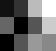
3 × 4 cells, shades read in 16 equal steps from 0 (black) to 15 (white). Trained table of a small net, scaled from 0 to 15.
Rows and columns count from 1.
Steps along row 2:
down up up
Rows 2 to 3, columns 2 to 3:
0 5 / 5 9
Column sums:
7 8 25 35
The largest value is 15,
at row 1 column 4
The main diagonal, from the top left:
1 0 9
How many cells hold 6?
1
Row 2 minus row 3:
6 -5 -4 4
